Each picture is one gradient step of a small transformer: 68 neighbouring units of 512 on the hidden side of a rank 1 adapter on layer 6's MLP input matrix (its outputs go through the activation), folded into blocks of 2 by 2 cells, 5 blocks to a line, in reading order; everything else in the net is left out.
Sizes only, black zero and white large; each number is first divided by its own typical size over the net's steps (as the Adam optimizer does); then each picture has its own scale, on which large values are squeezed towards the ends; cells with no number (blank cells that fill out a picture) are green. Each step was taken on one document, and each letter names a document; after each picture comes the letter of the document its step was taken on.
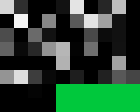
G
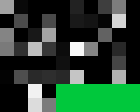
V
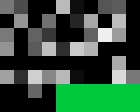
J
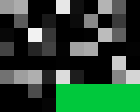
J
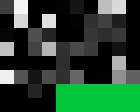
G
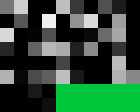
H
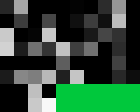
V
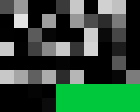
H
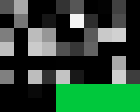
J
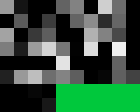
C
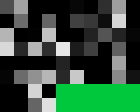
V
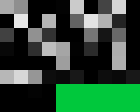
G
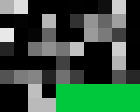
V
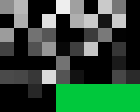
H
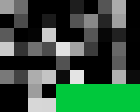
V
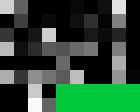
V
